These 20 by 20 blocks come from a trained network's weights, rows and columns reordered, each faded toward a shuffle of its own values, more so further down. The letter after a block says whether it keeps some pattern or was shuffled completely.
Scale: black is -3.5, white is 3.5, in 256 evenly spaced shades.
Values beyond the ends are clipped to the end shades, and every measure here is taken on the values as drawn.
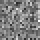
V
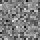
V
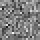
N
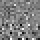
V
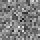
N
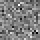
N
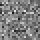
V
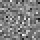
N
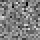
N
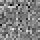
V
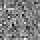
N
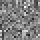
V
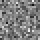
N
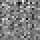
V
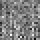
V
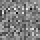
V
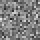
N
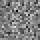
V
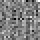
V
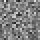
V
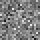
N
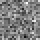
N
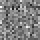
V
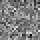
N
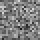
N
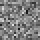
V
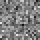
V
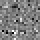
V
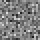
N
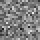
N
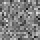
N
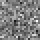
N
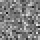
N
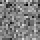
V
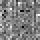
V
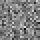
V
